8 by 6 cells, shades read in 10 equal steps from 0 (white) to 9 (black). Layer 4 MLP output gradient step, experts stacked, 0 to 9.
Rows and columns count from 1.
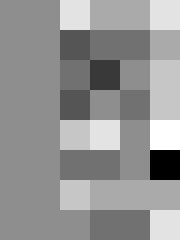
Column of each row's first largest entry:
1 3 4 3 1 6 1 4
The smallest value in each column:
4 4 1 1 3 0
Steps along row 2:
same up down same down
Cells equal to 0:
1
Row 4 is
4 4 6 4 5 2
